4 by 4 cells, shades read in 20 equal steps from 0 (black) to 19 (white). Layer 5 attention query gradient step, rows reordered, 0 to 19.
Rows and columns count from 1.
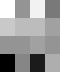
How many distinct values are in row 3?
2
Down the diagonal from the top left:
19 14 12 13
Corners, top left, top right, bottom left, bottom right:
19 9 0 13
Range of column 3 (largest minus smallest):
16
